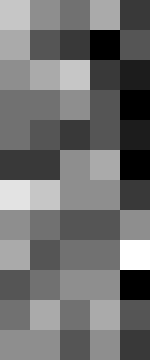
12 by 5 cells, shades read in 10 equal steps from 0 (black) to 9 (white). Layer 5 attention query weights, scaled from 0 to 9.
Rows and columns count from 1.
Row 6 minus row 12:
-3 -3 2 1 -2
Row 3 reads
5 6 7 2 1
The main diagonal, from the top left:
7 3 7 3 1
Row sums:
24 14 21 16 13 15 27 20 26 17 23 20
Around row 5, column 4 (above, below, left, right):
3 6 2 1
